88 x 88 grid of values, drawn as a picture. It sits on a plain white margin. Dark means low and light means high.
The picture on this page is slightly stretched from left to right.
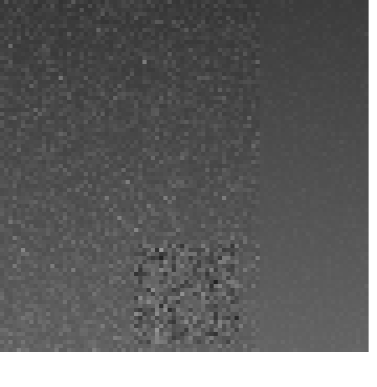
There are no regular stripes. Values rise toward the bottom. In the bottom middle lies a patch that is rougher than the rest. The bottom middle is the roughest part. The right part is calmer, past a seam about 70% of the way across. On average the colour sits 30% of the way up the scale. No row or column stands out.
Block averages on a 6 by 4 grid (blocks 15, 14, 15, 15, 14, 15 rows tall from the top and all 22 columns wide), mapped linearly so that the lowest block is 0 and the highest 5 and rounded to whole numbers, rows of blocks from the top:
0 0 0 0 / 1 1 1 1 / 2 2 2 2 / 3 3 3 3 / 4 4 4 4 / 5 5 5 5
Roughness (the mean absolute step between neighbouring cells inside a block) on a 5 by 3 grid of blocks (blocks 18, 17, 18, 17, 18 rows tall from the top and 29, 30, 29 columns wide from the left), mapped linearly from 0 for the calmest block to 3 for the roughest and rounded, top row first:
1 1 0 | 1 1 0 | 1 1 0 | 1 2 0 | 1 3 0
